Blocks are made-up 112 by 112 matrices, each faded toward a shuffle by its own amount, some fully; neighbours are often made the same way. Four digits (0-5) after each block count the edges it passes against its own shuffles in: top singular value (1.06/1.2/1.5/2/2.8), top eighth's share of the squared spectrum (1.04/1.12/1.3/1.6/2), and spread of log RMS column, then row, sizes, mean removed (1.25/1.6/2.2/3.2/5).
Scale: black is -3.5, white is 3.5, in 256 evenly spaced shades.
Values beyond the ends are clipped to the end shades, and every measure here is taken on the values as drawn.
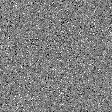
0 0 1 0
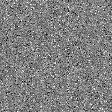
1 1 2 0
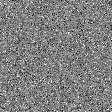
0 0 0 0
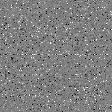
4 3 1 1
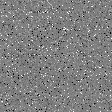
2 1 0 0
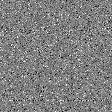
1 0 0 1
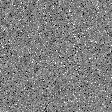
0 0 0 0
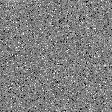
0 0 0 0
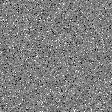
0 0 0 0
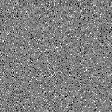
4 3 2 1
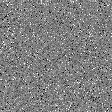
2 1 0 0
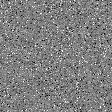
2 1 0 0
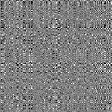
5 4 4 3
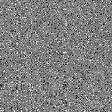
4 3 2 1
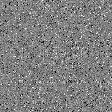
3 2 0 1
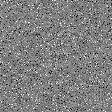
3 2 0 0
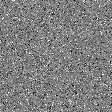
1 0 0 0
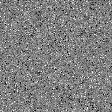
3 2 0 0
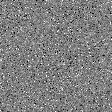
2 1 0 0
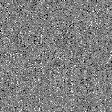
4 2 1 1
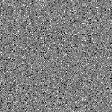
4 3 2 1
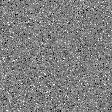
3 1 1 0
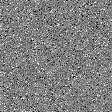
1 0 0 0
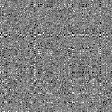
5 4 3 3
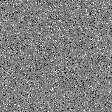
0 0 0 0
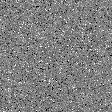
1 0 0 0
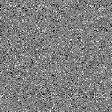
4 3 2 2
